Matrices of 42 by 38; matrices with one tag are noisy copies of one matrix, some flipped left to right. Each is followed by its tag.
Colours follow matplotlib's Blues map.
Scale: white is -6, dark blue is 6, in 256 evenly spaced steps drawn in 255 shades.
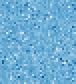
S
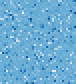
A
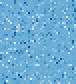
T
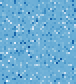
T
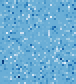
S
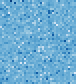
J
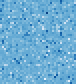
T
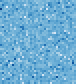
S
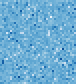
S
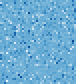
T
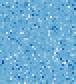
S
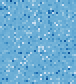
J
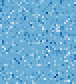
T
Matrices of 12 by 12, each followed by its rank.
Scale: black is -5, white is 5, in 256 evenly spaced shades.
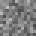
full rank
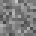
full rank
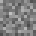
full rank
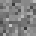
full rank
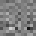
two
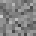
full rank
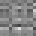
two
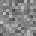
full rank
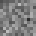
full rank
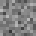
full rank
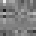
two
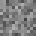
full rank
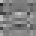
two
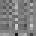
two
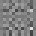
two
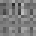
two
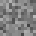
full rank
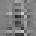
two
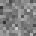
full rank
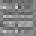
two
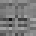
two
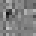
two
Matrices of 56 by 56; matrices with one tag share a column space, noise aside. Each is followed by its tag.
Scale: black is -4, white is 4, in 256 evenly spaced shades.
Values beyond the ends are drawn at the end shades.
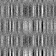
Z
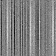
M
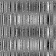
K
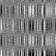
Z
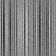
M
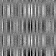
Z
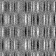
K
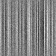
M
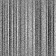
M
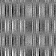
Z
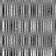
Z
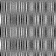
K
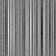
M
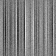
M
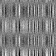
Z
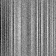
M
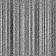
M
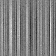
M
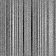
M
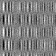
K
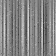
M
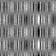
K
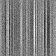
M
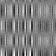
Z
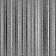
M
